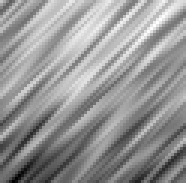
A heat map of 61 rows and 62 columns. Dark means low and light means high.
Odd rows or columns: none. Slope: up to the top. Ninth with the highest average: top middle. Grain: diagonal, up to the right. Ninth with the lowest average: bottom left.
